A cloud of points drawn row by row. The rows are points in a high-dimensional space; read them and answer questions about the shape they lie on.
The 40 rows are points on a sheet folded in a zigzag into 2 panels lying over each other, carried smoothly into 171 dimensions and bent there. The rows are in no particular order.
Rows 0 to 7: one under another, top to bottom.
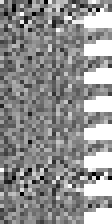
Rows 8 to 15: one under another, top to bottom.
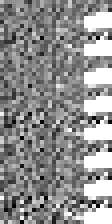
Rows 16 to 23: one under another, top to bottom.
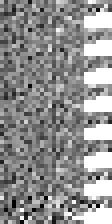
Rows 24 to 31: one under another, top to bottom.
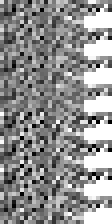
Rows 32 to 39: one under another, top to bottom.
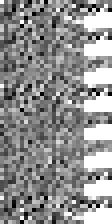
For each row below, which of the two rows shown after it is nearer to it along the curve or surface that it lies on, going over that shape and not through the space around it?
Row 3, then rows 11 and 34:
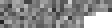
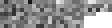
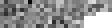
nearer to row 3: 34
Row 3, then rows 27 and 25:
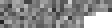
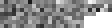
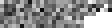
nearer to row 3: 25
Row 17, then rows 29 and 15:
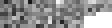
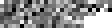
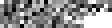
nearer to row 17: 29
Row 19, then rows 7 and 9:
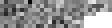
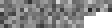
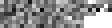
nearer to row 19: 9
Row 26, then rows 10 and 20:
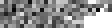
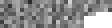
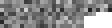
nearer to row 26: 20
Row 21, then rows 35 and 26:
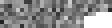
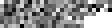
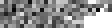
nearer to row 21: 35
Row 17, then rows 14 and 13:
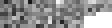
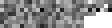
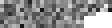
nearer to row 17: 14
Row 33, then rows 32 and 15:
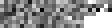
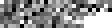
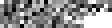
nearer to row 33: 32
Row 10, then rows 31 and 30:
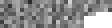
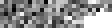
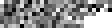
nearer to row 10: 30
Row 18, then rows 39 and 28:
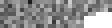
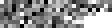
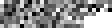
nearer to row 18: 28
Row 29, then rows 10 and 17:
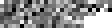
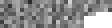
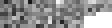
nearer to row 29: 17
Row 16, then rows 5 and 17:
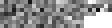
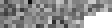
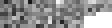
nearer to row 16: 17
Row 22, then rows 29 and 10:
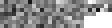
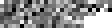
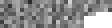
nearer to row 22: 29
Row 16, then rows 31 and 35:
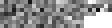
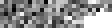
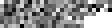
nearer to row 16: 31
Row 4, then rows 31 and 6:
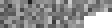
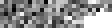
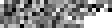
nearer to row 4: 6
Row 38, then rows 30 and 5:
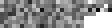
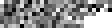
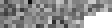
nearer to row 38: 30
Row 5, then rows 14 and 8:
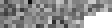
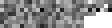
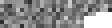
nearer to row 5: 8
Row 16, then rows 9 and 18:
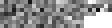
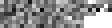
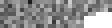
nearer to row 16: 9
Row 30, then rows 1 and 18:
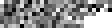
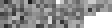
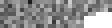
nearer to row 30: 18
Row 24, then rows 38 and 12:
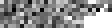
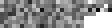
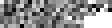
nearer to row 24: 38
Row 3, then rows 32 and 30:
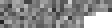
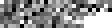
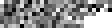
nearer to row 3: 30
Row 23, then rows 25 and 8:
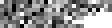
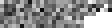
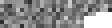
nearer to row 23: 25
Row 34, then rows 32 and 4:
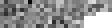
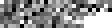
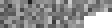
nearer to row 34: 4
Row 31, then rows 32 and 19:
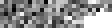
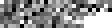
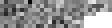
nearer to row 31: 32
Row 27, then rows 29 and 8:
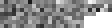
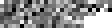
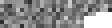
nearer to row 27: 29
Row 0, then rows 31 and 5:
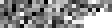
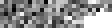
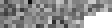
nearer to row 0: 31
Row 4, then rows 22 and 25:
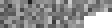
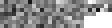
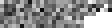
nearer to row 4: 25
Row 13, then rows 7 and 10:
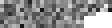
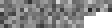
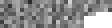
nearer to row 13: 10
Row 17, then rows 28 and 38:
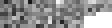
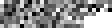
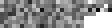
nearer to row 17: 38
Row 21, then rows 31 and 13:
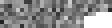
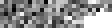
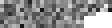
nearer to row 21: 13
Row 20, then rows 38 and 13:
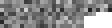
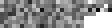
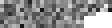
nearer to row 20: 38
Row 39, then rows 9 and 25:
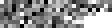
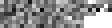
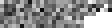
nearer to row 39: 9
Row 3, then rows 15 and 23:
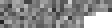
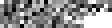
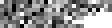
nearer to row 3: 15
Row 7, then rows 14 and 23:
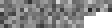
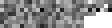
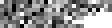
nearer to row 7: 14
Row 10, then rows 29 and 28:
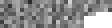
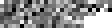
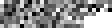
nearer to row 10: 28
